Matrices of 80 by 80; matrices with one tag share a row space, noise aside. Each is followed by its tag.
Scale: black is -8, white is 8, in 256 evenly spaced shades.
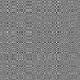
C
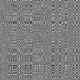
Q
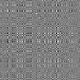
C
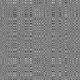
Q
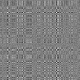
C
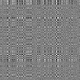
C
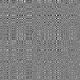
C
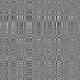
C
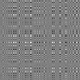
Q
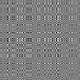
C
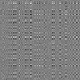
Q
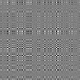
C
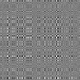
C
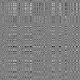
Q
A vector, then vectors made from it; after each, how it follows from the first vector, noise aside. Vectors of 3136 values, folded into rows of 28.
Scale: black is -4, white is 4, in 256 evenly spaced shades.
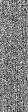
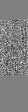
partly zeroed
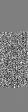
partly zeroed
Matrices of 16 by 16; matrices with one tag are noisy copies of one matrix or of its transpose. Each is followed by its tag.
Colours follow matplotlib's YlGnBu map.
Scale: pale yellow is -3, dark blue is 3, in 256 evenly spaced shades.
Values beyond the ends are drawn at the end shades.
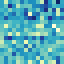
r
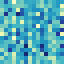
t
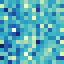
r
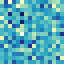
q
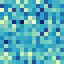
q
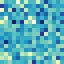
q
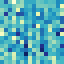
t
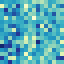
r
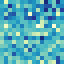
r
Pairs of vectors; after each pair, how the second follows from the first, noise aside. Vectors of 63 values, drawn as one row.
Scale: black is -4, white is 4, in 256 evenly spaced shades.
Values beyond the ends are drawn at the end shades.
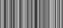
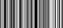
scaled up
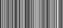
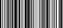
scaled up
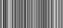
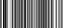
scaled up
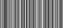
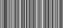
copied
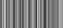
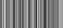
copied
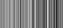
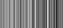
copied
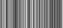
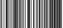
scaled up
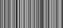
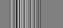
partly zeroed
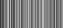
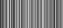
copied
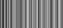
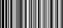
scaled up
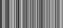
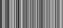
copied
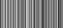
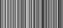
copied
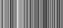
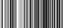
scaled up
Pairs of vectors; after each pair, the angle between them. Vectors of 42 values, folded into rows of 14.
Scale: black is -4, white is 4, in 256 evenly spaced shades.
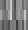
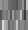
partly opposed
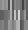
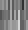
nearly parallel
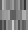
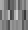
orthogonal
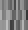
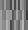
nearly parallel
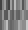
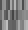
nearly parallel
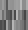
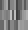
partly opposed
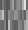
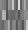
partly aligned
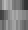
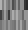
partly aligned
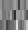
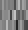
nearly opposite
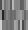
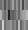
orthogonal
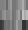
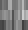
nearly parallel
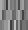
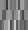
nearly parallel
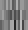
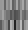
nearly parallel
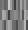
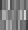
partly aligned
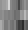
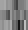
partly aligned
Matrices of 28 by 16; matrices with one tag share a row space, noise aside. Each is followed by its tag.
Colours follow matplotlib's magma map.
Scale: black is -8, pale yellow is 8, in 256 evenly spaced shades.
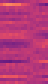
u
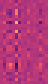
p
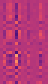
p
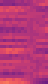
u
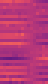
u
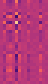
p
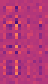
p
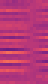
u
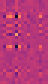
p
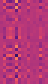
p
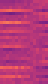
u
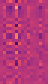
p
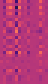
p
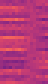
u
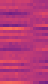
u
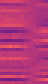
u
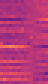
u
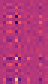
p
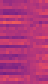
u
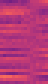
u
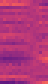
u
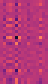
p
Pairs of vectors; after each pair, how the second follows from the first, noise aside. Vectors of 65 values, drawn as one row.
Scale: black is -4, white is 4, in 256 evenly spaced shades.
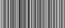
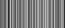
wrapped around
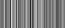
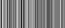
wrapped around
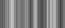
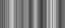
copied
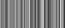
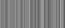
shrunk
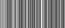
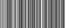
copied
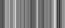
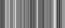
copied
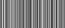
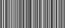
copied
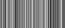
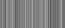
shrunk
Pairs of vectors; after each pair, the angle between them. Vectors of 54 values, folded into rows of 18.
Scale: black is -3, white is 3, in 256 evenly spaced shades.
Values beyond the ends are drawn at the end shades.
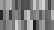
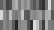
nearly opposite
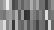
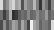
orthogonal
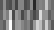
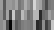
nearly opposite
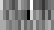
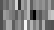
partly opposed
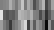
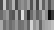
orthogonal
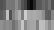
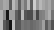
partly opposed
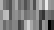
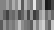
partly opposed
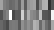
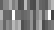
partly opposed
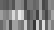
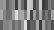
partly aligned
